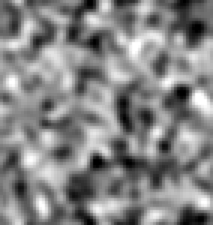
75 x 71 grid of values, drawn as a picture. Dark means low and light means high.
Mirror symmetry: none. Average level on the scale: 50%. Lone odd cells: none. Slope: none.
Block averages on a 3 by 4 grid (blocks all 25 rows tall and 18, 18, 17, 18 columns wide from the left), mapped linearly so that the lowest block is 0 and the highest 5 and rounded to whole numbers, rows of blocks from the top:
3251 | 4413 | 3002
